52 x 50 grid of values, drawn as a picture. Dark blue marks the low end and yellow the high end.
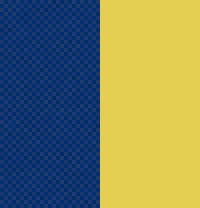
The table splits into one row of 2 panels. Panel 1,1: very low, checkered, faint in contrast. Panel 1,2: very high, flat.
